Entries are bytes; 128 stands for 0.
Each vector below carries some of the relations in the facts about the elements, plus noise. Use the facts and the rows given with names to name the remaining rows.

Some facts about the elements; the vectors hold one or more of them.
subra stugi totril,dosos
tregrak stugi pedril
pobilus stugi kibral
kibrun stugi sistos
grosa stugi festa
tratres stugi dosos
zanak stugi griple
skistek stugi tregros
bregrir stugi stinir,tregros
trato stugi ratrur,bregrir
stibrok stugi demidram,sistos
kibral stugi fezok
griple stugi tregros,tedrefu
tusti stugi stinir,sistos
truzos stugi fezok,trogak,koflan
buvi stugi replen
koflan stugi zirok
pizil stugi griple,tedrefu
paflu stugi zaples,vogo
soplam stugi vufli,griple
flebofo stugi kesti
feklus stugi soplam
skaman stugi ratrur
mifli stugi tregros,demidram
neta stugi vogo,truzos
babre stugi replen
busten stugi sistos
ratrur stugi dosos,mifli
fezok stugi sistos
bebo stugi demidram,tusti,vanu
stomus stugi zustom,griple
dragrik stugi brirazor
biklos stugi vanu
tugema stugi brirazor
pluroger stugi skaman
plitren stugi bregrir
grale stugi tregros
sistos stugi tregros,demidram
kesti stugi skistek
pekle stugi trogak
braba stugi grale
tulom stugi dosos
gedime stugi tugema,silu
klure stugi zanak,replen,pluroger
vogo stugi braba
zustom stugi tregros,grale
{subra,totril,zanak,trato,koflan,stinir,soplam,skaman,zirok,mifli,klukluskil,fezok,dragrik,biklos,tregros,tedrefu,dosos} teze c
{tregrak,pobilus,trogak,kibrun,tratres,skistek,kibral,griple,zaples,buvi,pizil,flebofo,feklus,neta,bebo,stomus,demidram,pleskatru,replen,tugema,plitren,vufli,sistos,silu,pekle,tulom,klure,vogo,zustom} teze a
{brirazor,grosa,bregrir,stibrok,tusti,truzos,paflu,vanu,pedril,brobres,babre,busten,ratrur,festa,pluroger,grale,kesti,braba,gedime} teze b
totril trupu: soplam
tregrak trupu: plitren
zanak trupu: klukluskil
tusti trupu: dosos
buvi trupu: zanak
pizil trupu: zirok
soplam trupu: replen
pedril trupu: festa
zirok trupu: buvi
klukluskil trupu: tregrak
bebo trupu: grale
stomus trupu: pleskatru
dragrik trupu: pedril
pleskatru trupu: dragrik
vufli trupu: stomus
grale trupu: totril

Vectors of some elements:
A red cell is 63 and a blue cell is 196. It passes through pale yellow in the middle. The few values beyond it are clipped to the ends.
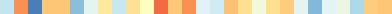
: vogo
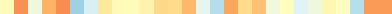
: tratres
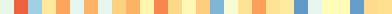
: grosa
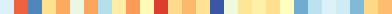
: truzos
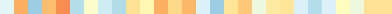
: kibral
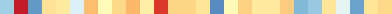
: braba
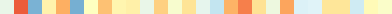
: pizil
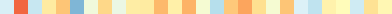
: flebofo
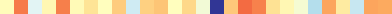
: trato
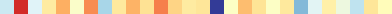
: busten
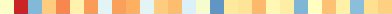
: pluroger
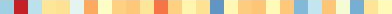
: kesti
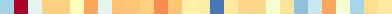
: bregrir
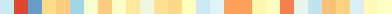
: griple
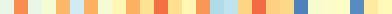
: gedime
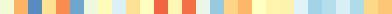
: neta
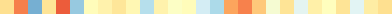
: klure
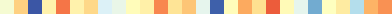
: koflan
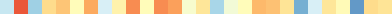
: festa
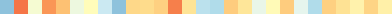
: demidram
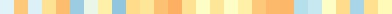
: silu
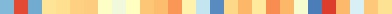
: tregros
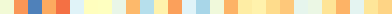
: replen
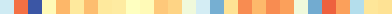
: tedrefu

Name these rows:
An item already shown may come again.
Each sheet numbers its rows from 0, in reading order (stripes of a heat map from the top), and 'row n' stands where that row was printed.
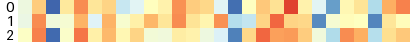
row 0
zirok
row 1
gedime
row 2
zanak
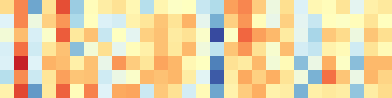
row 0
klure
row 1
kibrun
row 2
biklos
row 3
flebofo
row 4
ratrur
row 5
stinir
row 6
babre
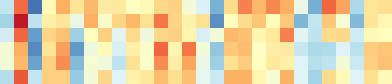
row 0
tedrefu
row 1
kesti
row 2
vufli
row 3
neta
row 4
pekle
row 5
skistek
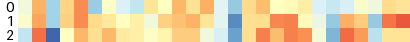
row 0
pobilus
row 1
totril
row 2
tedrefu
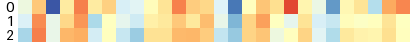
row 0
zirok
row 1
kibrun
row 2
sistos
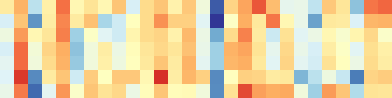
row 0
subra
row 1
fezok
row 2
bebo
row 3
plitren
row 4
plitren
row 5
paflu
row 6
soplam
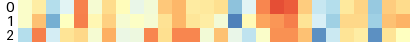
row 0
dragrik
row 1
klukluskil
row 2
brirazor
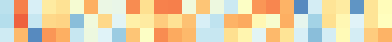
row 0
brirazor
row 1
skistek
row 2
trogak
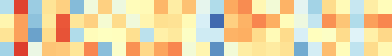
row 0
zustom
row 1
skaman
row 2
buvi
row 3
vanu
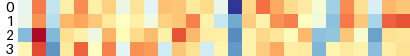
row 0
mifli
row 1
dosos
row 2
grale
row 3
babre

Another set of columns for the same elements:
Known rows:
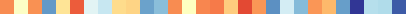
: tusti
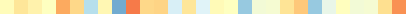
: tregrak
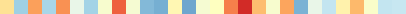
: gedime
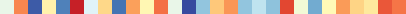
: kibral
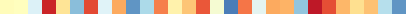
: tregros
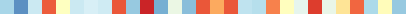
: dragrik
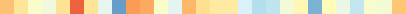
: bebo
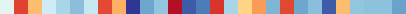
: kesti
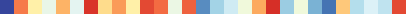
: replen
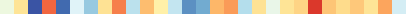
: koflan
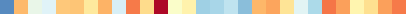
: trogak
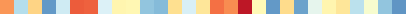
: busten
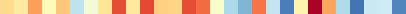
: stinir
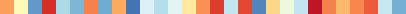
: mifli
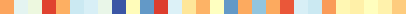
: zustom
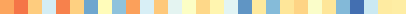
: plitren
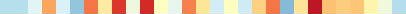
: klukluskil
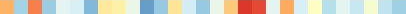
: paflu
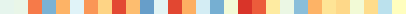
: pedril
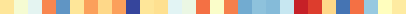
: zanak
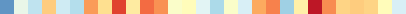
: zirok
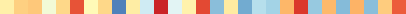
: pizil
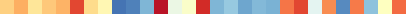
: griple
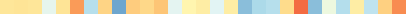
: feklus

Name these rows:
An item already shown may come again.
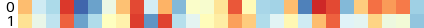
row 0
subra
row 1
biklos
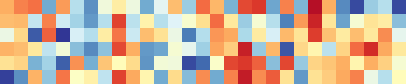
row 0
bregrir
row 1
trato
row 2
koflan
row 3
ratrur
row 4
truzos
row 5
brirazor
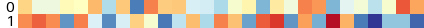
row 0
neta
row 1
bregrir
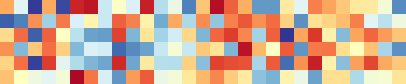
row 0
fezok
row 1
brirazor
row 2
skaman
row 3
grale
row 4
skaman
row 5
kibrun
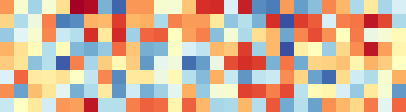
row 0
sistos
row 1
dosos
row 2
tedrefu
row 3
ratrur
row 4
truzos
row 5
flebofo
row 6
braba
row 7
demidram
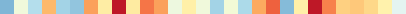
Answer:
zirok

